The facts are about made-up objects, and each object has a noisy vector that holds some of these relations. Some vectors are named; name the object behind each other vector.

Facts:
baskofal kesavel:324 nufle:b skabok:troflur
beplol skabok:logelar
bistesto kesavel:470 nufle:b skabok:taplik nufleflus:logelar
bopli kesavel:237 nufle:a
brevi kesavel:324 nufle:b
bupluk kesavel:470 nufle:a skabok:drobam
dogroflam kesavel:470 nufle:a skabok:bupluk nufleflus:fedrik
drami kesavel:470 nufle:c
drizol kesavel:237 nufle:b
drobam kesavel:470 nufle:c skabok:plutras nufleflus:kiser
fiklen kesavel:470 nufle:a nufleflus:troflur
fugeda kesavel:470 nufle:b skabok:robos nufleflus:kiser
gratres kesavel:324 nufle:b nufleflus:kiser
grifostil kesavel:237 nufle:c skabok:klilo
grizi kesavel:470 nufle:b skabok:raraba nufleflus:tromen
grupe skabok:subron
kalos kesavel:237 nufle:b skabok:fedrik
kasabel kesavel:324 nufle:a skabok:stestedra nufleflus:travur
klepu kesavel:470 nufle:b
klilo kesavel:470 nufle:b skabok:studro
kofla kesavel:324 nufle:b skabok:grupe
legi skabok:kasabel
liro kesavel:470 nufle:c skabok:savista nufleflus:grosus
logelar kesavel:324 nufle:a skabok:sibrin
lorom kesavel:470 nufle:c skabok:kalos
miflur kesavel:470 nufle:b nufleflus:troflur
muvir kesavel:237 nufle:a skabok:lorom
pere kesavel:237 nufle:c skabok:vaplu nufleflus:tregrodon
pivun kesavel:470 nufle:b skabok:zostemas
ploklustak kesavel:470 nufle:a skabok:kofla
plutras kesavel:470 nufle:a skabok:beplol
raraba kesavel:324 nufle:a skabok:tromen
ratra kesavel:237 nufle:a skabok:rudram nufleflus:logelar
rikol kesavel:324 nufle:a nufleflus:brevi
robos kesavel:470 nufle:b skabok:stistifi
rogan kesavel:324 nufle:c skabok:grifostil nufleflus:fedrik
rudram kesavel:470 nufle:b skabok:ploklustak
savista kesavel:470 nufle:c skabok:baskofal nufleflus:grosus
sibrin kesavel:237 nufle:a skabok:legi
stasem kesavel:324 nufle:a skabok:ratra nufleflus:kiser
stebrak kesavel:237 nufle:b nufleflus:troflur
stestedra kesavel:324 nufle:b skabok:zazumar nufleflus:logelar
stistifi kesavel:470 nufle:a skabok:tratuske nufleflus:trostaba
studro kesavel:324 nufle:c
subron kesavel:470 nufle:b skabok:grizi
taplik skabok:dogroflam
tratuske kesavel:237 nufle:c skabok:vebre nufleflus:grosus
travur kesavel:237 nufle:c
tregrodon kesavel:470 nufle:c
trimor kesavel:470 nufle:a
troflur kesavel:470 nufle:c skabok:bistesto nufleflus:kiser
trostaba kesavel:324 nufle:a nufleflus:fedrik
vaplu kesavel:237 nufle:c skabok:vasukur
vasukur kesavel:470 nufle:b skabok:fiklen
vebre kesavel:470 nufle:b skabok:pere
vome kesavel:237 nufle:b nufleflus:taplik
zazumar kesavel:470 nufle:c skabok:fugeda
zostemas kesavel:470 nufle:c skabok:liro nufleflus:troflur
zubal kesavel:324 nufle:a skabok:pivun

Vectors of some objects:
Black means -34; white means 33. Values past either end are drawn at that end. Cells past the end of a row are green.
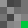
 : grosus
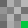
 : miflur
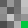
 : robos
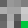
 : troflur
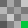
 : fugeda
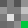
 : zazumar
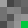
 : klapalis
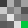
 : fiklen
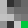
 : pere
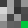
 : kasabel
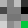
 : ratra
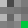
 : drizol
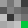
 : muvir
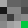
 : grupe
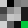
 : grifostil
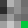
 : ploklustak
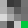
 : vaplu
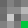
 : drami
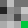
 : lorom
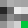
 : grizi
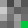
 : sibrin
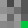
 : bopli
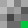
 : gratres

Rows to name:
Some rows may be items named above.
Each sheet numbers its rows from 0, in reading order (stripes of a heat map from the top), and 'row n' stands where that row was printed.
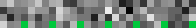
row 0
kofla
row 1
gratres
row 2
tratuske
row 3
brevi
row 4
travur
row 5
stistifi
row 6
taplik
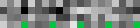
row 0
ratra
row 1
vome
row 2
tromen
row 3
drobam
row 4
vome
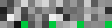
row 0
klilo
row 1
bistesto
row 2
kalos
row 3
stebrak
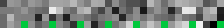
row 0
trimor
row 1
brevi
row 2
baskofal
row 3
logelar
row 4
fedrik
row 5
ploklustak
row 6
grizi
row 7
rogan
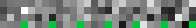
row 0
tregrodon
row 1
rikol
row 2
klepu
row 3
vome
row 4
stestedra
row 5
stasem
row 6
klilo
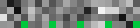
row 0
travur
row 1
sibrin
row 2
trostaba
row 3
grizi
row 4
zubal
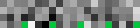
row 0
rikol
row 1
studro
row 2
dogroflam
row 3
raraba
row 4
pivun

